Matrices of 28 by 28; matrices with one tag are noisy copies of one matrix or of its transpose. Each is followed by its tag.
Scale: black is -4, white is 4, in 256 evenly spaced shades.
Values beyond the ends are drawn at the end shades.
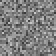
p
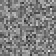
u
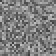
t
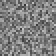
p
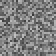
p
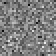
p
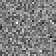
p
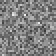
u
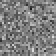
t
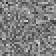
t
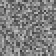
t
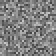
u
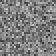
t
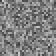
t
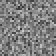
p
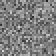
p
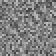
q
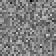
p
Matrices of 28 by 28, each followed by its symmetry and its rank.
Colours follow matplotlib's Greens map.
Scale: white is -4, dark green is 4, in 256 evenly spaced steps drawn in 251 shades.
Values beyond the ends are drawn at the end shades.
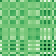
symmetric, rank one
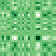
symmetric, rank two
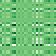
neither, rank one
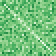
symmetric, full rank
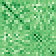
symmetric, rank five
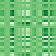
neither, rank one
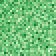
symmetric, full rank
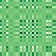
symmetric, rank one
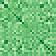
symmetric, rank five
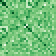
symmetric, rank five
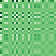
symmetric, rank one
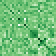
symmetric, rank five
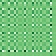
symmetric, rank one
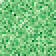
symmetric, full rank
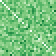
symmetric, full rank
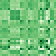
symmetric, rank two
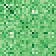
symmetric, rank five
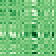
symmetric, rank two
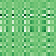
neither, rank one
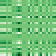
neither, rank one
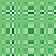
symmetric, rank one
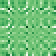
symmetric, rank two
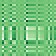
neither, rank one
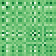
symmetric, rank two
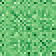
symmetric, rank five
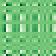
neither, rank one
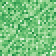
symmetric, full rank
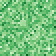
symmetric, full rank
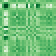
symmetric, rank two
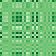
symmetric, rank one
